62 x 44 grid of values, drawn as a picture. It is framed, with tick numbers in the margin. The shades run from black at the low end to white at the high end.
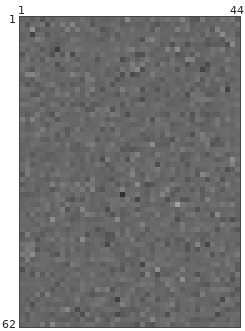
No overall slope runs across the table. Overall the values sit about 40% of the way up the scale. The grain is fine, like static. No seam splits the table. The distribution is heavy-tailed on both sides.
